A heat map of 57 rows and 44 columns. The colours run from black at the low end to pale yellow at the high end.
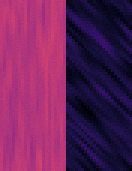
It is made of 1 by 2 panels. Panel 1,1: middling, streaked downward, faint in contrast. Panel 1,2: very low, slanting down to the right, faint in contrast.
